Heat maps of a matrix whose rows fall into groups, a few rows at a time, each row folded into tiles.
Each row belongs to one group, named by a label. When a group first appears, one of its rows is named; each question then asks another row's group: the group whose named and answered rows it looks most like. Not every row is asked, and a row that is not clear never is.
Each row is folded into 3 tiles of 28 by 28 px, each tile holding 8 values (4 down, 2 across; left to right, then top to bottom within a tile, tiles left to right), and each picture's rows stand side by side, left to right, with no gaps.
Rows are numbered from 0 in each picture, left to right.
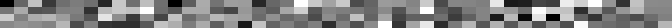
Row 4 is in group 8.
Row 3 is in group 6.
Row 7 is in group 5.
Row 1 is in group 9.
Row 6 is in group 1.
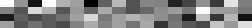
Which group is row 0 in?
5
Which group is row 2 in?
1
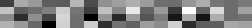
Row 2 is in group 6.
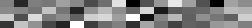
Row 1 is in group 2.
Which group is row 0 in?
1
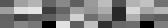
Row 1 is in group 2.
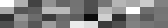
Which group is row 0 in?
5
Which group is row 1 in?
6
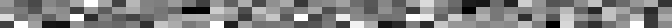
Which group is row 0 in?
1
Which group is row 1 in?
5
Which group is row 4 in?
1
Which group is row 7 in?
8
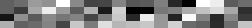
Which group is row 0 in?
6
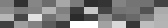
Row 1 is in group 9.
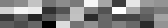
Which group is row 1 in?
5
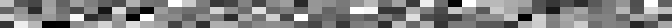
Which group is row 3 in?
2
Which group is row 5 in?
5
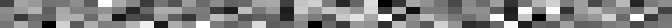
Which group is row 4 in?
2
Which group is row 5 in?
1
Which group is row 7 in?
2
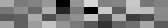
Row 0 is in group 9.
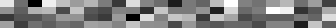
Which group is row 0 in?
5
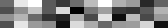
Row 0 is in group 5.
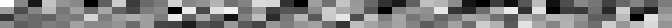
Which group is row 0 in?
5
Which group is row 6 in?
2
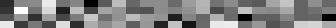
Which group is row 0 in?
6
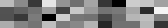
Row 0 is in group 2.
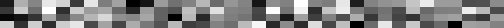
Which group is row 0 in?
6
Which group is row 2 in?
6
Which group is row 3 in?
6
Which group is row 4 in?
8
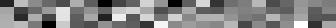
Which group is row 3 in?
8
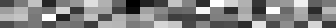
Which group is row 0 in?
2
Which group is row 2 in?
5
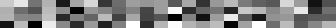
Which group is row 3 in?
9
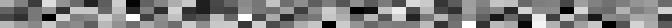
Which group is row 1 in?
2
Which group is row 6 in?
9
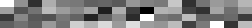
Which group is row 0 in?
5
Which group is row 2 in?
8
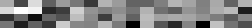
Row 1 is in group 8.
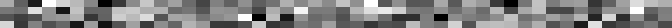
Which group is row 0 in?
5
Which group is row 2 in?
1
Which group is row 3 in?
6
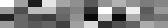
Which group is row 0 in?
5
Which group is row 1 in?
6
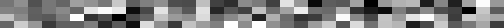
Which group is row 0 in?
1
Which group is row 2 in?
2
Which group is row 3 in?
9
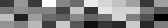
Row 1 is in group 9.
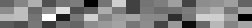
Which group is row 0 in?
2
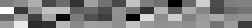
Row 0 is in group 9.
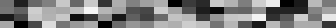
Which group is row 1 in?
8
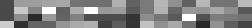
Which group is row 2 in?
6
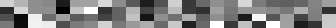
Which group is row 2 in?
8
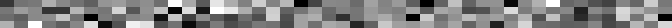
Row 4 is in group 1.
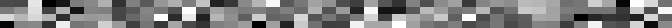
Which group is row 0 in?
2
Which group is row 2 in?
6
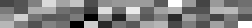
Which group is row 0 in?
6
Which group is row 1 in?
6
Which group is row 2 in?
5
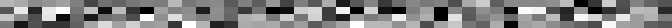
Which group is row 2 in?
1
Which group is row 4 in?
2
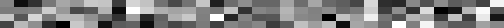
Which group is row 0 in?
1
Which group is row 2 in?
2
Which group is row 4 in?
2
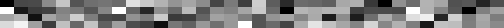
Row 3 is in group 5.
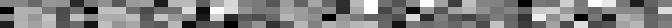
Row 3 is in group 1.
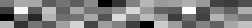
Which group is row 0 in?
6
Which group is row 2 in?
6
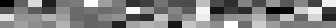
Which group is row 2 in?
2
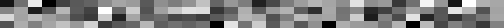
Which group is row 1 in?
6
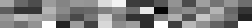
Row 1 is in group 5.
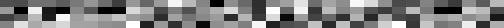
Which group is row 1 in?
8
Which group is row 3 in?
6
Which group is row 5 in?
8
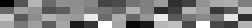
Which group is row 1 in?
1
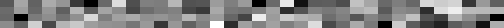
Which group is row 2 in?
8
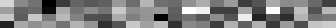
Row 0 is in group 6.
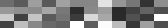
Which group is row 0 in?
1
